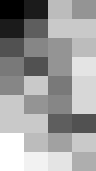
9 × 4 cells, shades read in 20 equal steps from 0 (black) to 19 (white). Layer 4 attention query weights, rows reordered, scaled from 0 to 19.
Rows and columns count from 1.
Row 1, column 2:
2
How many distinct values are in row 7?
3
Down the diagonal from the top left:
0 7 11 17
